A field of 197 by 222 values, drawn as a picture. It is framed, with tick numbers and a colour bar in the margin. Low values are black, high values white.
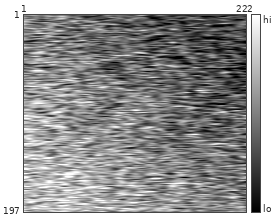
Grain: streaks across. Mirror symmetry: none. Ninth with the lowest average: top right. Histogram: bell-shaped. Ninth with the highest average: bottom left. Slope: up to the bottom left.
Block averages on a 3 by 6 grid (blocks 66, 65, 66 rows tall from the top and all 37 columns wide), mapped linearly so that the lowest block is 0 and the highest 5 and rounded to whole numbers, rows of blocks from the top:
321100 / 433211 / 554332
